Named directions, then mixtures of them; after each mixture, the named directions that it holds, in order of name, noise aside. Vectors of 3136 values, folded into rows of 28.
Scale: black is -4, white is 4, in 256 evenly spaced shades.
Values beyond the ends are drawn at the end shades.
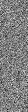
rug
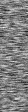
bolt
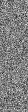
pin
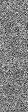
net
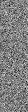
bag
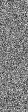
pin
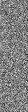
bag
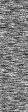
bag, bolt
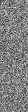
bag, pin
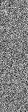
bag, pin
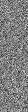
pin, rug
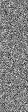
bag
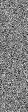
bag, rug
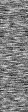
bolt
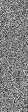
rug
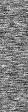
bolt, net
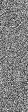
pin, rug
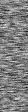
bolt
